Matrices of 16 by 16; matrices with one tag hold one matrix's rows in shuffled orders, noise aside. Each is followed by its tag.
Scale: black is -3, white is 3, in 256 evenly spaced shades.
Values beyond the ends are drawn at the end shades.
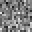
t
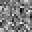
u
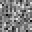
t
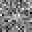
t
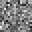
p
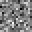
u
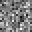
u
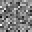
p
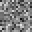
u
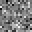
t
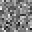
p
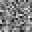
u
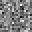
u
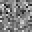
p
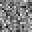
p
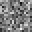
u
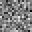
t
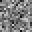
u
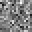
u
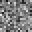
p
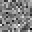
t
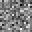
u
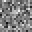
t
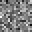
p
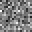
t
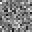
t
